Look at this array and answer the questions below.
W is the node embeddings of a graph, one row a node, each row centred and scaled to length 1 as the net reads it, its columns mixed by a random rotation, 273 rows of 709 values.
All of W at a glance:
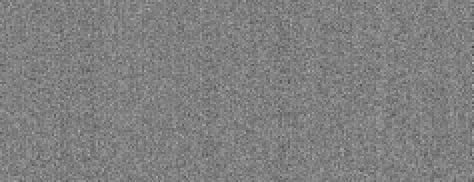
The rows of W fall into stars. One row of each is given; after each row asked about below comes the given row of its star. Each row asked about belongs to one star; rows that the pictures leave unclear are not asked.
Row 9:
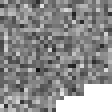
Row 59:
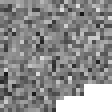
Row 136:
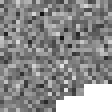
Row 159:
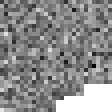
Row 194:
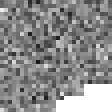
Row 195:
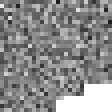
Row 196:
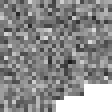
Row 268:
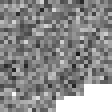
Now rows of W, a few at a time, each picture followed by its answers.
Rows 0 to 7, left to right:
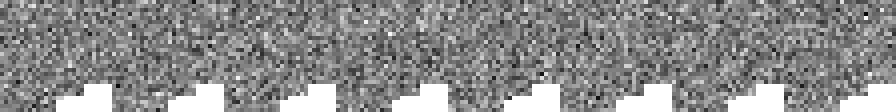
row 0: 195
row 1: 268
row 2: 159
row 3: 9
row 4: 194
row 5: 195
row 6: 268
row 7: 59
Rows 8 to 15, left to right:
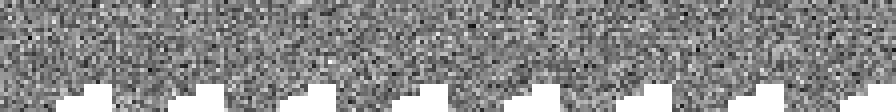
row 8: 195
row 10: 159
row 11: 136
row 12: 268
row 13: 268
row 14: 195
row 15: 268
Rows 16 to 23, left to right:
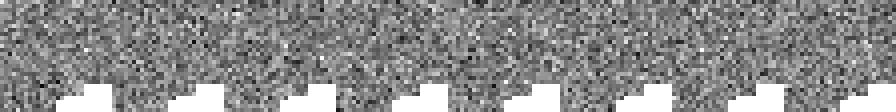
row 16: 136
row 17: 194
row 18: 194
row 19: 59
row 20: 9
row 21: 159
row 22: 196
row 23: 136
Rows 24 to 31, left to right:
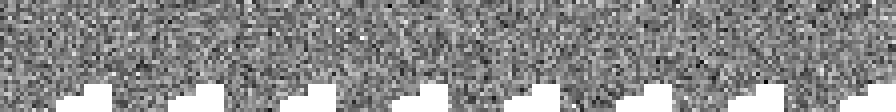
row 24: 195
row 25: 268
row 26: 9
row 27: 196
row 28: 194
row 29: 136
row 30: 268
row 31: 59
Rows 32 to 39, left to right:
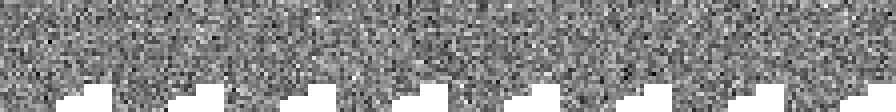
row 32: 159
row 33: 59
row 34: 159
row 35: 196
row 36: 9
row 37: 194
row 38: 136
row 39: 136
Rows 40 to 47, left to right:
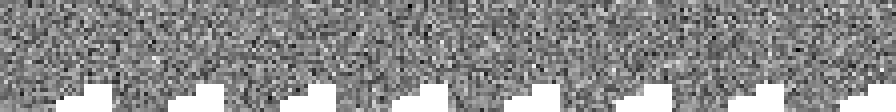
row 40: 194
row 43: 194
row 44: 159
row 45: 159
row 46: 59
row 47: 159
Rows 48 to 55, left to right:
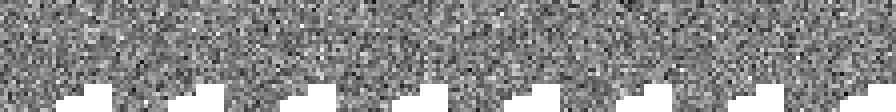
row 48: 196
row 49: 268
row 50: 136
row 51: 9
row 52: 136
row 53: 59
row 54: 159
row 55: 136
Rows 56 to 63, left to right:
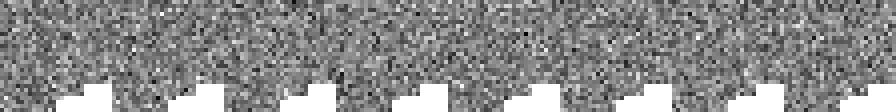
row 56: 59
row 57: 194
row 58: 195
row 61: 159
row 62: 196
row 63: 59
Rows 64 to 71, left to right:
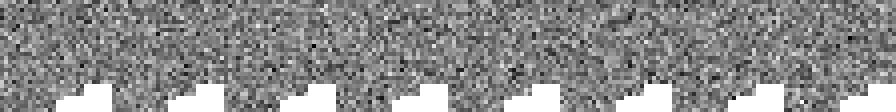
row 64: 195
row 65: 268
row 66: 195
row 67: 194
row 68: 268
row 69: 194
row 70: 194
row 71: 9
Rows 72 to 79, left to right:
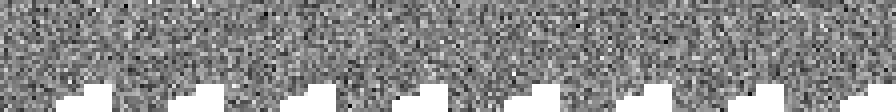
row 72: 59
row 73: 136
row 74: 195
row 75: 9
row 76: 59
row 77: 195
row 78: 195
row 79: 194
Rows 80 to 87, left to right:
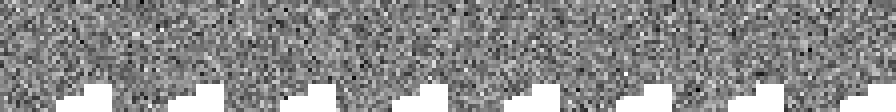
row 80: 196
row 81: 194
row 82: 194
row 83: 268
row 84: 268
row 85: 136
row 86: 196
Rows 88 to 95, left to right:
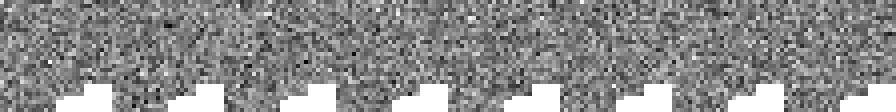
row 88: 195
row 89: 194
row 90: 9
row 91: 136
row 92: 9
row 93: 59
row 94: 195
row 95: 196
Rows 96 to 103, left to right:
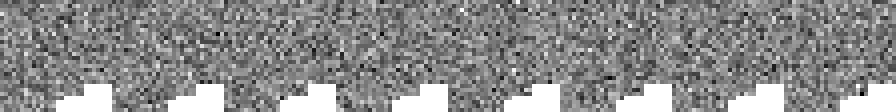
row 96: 9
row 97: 159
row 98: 196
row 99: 268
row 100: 59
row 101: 194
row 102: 194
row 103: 195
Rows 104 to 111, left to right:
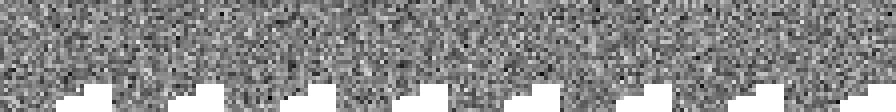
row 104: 9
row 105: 9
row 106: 194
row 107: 194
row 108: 196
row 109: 59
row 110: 59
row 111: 136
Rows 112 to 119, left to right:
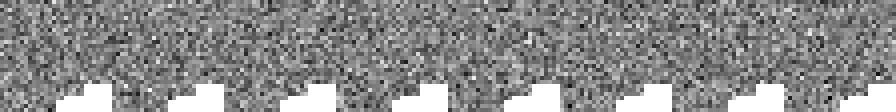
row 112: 195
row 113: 196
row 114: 268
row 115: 196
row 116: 136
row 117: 268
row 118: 195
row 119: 194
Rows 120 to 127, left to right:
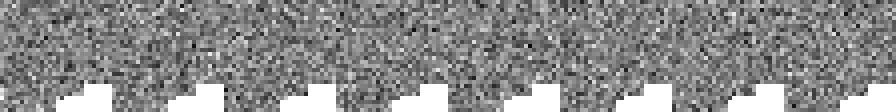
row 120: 194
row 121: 9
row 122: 59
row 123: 159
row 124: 9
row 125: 196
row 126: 136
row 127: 195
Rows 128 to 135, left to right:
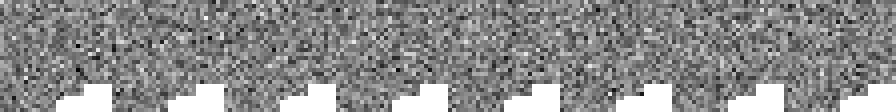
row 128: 136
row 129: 159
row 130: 196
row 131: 195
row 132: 59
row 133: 59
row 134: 9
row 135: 59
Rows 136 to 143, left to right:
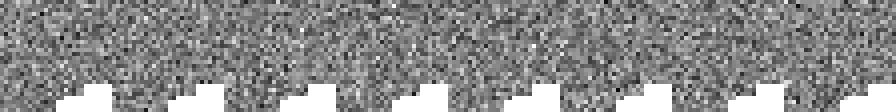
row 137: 159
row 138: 195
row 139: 195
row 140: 194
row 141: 268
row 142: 9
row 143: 136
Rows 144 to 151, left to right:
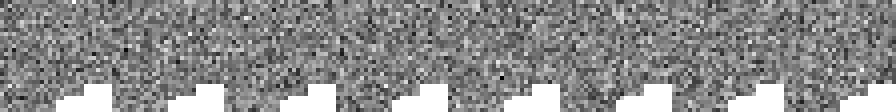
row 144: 159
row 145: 159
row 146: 268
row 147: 136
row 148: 59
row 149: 136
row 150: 9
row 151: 195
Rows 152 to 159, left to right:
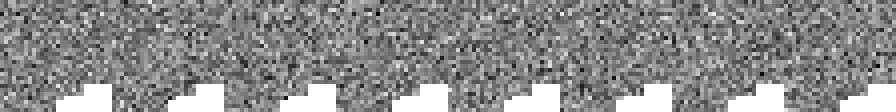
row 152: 268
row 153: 136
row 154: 194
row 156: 194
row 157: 59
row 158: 196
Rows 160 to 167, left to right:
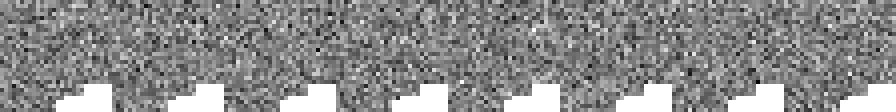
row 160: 136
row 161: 9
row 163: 159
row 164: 9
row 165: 195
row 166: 136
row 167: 136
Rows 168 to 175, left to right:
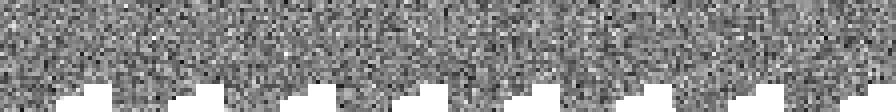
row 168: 59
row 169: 194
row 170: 268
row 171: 268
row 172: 9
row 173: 9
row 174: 159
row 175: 59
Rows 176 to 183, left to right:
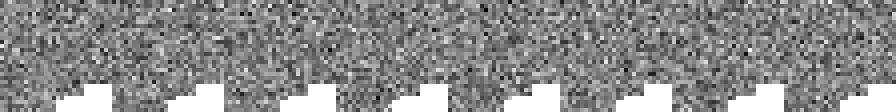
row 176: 268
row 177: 159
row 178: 196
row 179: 59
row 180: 59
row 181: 196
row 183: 136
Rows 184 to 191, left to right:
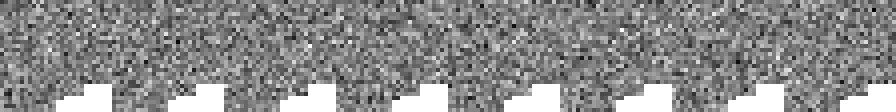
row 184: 159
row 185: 9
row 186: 59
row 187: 194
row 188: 159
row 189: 159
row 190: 194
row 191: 136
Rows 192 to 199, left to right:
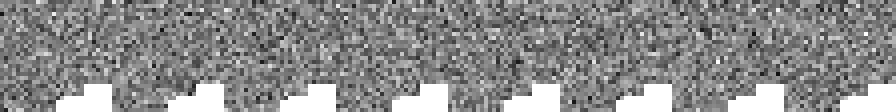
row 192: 136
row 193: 195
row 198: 196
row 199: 59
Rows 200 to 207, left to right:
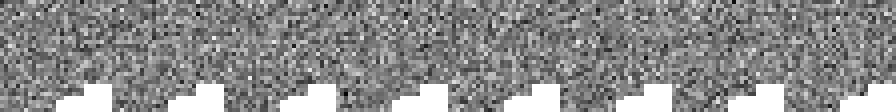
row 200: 196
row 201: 195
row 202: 136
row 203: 196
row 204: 136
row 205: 59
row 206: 59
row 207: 195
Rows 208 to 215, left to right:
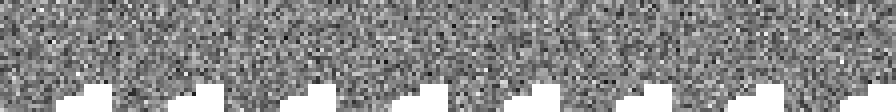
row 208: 159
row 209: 196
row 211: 196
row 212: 9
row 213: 196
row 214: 196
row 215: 136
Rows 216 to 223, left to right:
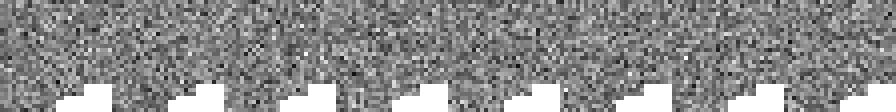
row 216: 136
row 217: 59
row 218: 194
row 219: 9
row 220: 194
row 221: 159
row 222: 9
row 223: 136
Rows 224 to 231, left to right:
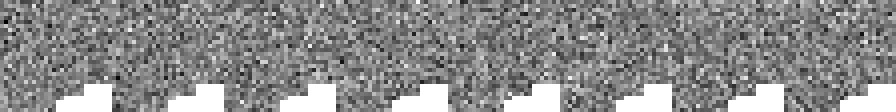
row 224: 196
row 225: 59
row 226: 9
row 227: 136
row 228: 9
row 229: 159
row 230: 136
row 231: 136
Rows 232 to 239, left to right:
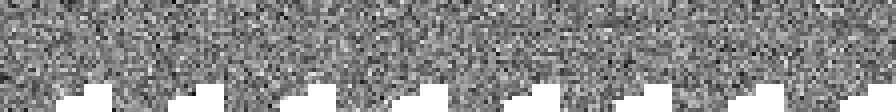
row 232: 59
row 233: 59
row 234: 59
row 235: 194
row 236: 159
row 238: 268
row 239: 159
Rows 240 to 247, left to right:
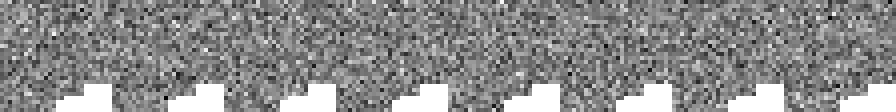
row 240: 9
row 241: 268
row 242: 195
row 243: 136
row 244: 195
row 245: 9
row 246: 194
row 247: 268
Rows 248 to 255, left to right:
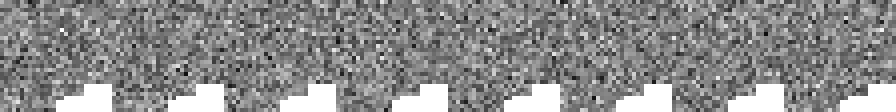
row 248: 9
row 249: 268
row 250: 268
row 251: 196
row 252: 136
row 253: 196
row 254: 136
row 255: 196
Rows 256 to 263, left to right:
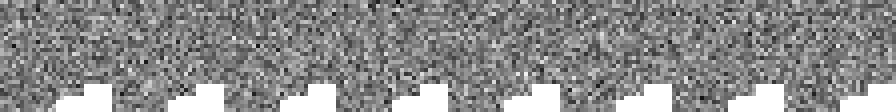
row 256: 59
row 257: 196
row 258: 195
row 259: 59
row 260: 159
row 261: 159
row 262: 136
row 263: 195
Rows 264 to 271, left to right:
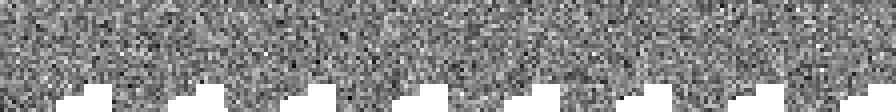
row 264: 136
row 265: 9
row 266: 194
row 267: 136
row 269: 194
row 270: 194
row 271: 9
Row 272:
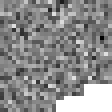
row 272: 136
